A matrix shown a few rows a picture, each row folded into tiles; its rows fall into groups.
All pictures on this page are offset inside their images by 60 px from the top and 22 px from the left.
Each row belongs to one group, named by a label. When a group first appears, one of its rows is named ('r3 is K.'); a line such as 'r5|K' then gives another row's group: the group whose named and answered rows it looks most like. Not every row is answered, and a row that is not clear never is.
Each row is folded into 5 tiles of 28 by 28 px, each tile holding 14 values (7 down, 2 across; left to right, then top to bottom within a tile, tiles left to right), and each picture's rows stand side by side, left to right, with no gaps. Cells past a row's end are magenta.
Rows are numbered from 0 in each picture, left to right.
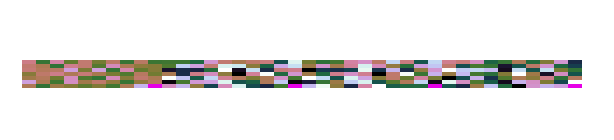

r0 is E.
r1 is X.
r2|X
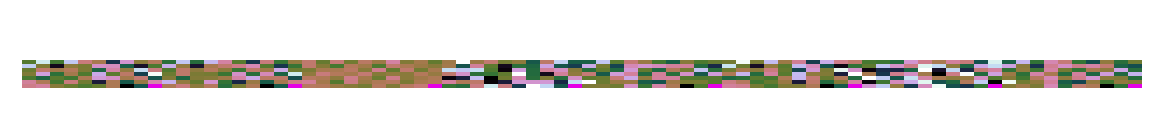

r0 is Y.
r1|Y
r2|E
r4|Y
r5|Y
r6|X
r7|Y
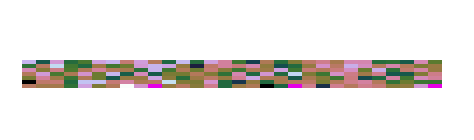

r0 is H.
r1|Y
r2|E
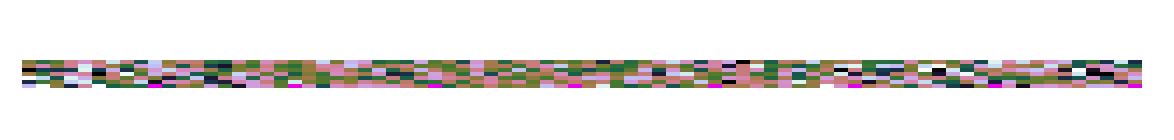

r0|X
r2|E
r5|H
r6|X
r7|E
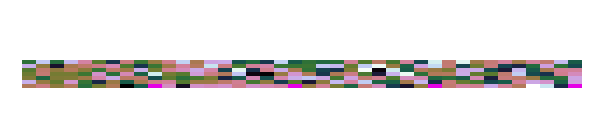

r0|Y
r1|E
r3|E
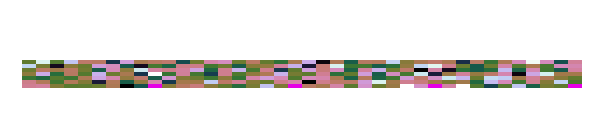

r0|Y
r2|H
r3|X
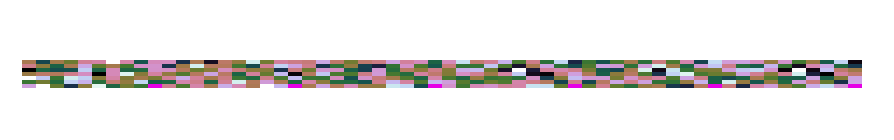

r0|X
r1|H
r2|E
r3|E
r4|X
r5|E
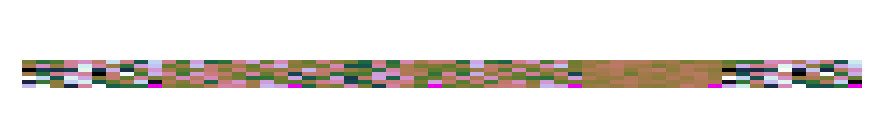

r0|X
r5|X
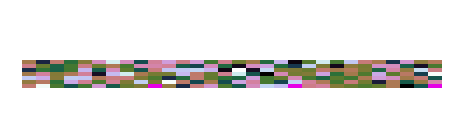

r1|E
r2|Y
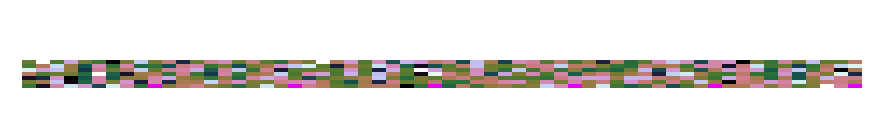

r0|E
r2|Y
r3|H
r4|X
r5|H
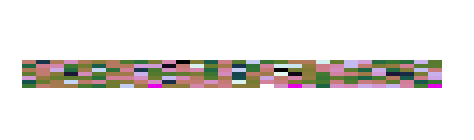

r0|H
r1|H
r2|E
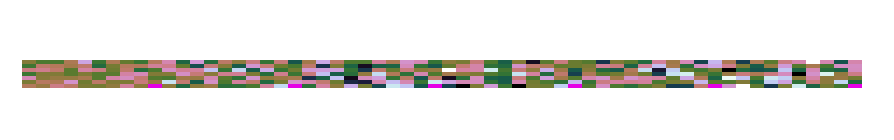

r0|H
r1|E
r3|E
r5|X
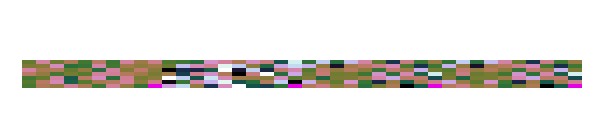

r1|X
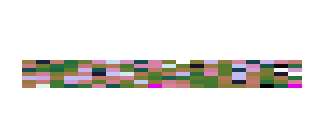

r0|X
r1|Y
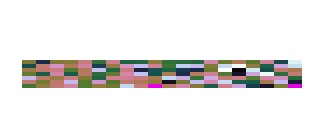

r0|H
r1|X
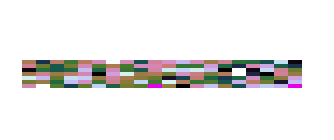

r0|X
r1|E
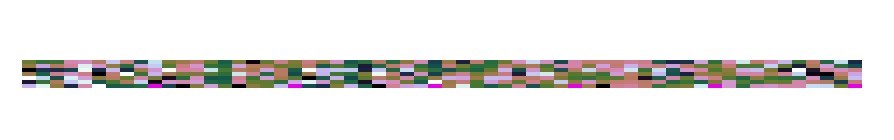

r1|E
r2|E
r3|X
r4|E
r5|E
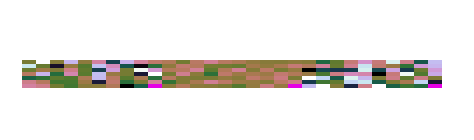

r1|H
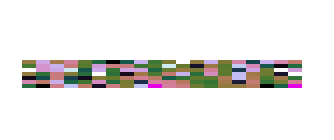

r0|E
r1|Y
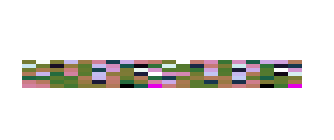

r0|Y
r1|Y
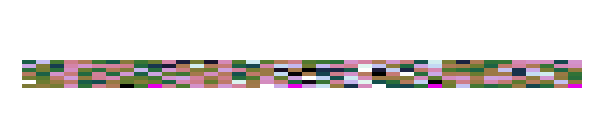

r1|H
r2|X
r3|X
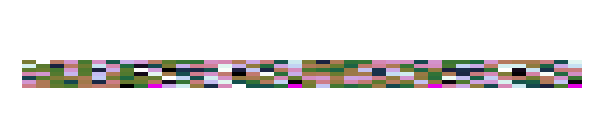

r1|X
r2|X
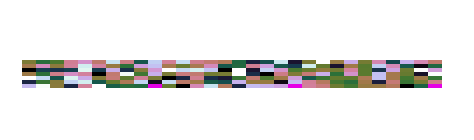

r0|X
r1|E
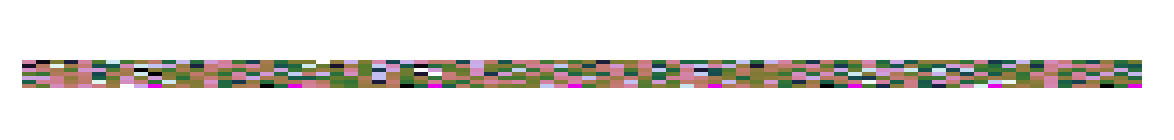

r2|Y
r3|H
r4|H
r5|Y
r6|E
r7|Y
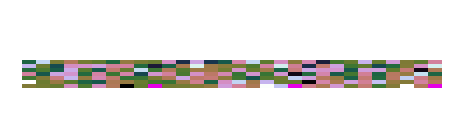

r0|Y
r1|H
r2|H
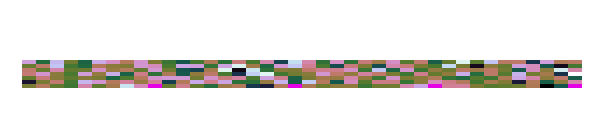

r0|H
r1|X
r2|E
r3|Y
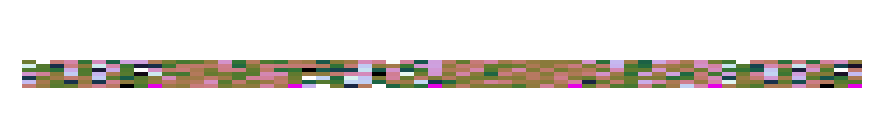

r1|H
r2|X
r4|H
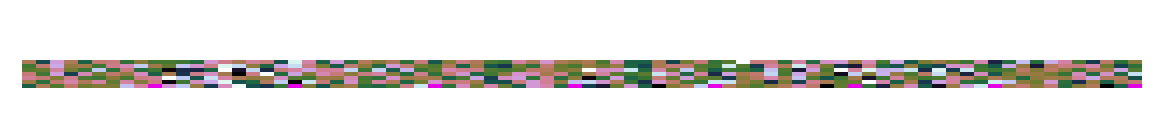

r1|X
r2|E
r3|E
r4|E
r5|Y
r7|Y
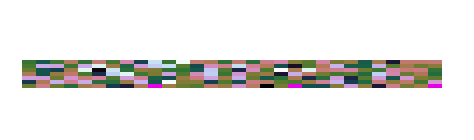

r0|X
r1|Y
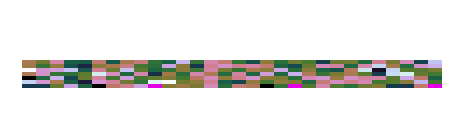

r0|E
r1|Y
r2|X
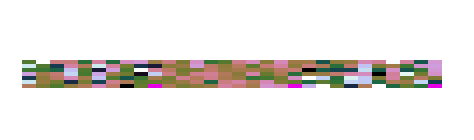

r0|Y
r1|H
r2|X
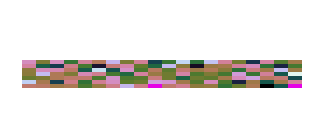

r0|E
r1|Y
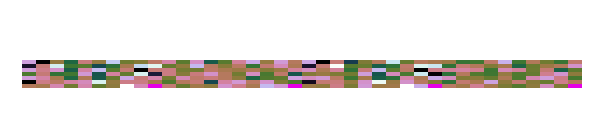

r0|H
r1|H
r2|H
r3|H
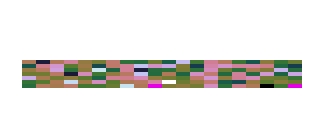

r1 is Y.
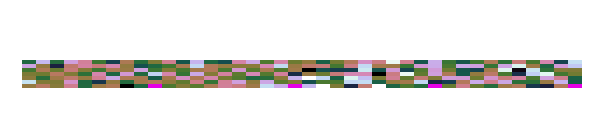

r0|Y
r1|H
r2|X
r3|X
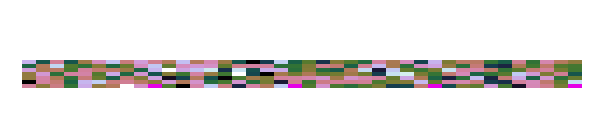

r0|H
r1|E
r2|X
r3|E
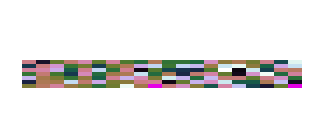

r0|H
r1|X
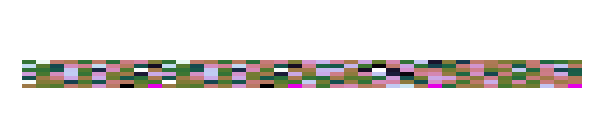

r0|Y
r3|H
